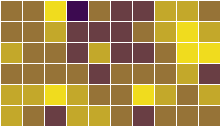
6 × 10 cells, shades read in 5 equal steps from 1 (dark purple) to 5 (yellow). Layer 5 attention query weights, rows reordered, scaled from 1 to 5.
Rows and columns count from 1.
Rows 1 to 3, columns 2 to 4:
3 5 1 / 3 4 2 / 3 3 2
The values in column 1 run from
3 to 4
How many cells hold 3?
25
